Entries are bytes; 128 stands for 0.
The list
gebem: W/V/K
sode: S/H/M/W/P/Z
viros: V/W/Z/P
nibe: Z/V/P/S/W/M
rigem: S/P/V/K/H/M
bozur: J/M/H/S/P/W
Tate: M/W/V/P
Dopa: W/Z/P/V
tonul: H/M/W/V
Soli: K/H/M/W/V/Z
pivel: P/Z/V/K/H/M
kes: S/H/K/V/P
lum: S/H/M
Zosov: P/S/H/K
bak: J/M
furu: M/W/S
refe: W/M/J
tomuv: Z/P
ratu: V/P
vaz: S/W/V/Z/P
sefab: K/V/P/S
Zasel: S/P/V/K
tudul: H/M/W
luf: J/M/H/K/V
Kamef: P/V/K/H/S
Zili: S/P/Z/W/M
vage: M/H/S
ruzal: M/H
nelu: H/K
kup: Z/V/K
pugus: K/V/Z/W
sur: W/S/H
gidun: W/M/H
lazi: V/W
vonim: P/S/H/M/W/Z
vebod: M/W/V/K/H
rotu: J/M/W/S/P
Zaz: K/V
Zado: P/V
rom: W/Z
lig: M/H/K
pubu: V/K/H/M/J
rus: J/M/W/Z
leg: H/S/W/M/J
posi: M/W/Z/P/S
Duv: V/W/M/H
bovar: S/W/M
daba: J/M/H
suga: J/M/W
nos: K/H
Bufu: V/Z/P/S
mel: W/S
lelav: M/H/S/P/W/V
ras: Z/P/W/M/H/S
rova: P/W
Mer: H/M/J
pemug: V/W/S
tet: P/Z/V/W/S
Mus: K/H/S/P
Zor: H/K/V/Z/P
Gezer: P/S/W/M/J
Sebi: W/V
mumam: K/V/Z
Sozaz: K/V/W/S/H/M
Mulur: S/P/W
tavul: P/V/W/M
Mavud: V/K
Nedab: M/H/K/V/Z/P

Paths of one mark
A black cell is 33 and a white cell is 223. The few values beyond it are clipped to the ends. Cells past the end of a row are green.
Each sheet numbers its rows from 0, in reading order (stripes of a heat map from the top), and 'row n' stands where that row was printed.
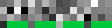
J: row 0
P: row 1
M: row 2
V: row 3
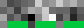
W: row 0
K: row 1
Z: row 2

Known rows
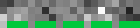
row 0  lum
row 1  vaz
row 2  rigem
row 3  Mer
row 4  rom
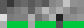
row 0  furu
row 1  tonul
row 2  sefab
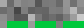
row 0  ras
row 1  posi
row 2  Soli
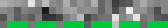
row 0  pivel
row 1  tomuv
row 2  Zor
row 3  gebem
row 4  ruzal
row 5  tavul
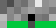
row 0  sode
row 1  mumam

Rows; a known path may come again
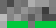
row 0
sode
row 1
nibe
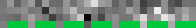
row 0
Duv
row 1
Zili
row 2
Soli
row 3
kup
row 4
vebod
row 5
ruzal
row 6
leg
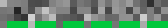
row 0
Dopa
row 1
tudul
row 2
Sebi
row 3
rotu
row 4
Zasel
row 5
bovar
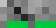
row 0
rova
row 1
Kamef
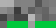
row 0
viros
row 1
posi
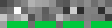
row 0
Mer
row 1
pivel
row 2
suga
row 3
vaz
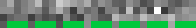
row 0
gebem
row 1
lazi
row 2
Zado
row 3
ras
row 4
bozur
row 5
daba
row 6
lelav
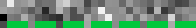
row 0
mumam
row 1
rom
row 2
ratu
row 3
lig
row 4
Zosov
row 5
rus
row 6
gidun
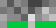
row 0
vonim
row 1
vage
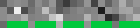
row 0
luf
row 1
Nedab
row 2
furu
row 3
Mulur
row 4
Zor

